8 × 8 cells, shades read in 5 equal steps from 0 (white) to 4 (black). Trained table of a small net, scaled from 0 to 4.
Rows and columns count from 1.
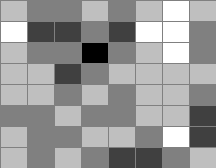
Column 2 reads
2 3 2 1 1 2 2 2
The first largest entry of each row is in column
2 2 4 3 3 8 8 5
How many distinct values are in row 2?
3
